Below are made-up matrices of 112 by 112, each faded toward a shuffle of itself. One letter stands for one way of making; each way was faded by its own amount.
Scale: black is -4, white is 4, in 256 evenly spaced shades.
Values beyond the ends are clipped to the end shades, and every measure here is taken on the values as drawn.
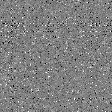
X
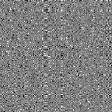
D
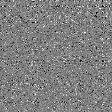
X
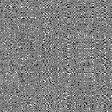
D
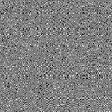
D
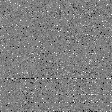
X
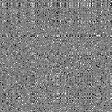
D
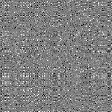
D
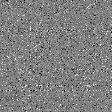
X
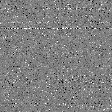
X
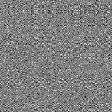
D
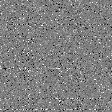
X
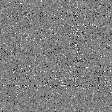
X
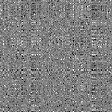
D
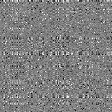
D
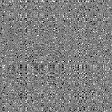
D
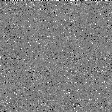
X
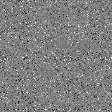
X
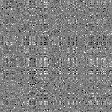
D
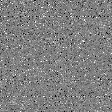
X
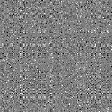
D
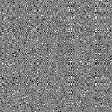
D
